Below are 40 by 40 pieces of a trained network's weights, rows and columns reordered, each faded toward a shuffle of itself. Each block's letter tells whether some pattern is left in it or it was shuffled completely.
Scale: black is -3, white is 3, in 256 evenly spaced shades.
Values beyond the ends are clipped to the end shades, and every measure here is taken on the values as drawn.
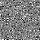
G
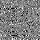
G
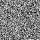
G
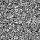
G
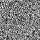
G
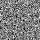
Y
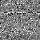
G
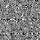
G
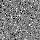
Y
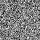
Y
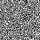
Y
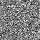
Y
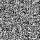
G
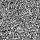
Y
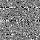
G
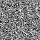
Y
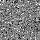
Y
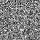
G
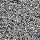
Y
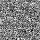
G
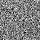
G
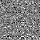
G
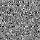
G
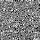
G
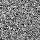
Y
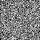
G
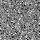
Y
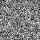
Y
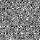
G
